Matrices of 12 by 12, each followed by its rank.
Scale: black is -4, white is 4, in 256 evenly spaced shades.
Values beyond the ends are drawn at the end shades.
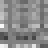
two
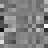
two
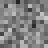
full rank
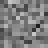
full rank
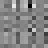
two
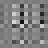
one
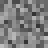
full rank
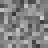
full rank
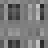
one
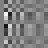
one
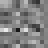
two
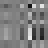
one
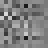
two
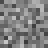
full rank
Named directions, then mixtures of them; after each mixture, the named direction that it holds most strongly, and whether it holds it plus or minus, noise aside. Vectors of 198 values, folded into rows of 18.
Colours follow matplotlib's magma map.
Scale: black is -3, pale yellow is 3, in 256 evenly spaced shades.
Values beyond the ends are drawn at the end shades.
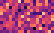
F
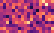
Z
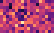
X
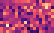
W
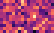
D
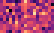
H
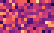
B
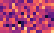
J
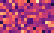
B, plus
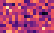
H, minus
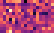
H, minus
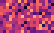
F, plus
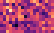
H, minus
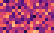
D, minus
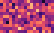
Z, minus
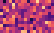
B, plus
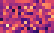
W, plus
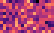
B, minus
